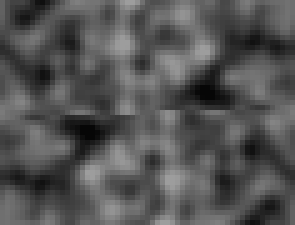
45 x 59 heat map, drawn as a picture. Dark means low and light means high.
A half turn leaves it unchanged. There is no seam. The texture is blotchy. The histogram is bell-shaped. There are no regular stripes. Overall the values sit about 30% of the way up the scale. There is no overall slope.
